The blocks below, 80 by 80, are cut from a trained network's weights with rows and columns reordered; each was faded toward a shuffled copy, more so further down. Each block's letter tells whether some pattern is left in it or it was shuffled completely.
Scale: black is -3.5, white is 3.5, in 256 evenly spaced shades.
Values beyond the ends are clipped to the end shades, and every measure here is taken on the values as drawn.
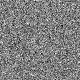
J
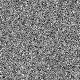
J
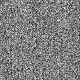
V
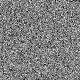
J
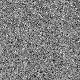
J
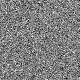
J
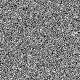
J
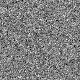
J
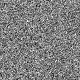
J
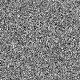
V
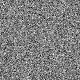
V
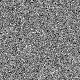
J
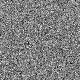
J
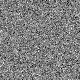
J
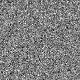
V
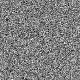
V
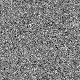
J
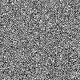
V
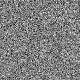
V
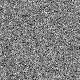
J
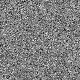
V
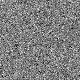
J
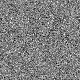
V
